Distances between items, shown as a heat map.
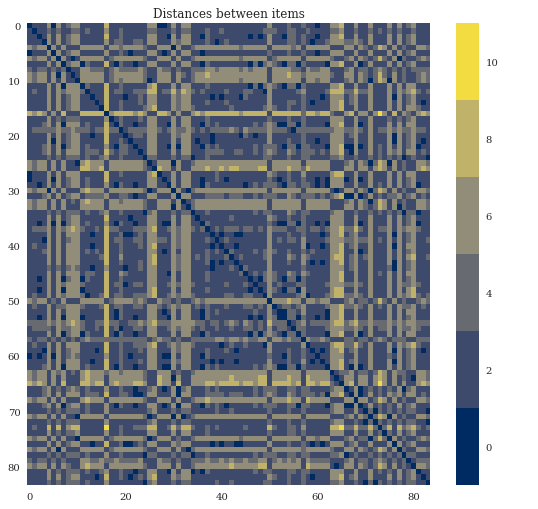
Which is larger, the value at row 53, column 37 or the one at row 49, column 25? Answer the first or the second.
the second
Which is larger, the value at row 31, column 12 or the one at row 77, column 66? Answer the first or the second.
the second
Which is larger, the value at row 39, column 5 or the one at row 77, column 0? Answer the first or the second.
the second
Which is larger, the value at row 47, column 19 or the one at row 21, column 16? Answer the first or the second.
the second
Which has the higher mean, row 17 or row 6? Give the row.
6
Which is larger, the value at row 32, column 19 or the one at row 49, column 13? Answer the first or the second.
the first
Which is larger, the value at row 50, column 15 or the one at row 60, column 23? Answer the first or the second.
the first
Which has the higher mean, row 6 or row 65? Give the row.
65
